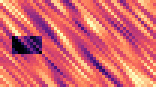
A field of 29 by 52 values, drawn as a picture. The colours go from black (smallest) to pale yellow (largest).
The ninth with the lowest average is the middle left. Neither half mirrors the other. Streaks slant down to the right. An odd patch, lower than its surroundings, sits in the middle left.
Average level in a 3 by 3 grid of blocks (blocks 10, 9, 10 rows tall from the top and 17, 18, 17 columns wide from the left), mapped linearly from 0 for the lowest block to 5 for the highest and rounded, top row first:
4 4 4 / 0 3 3 / 4 3 5
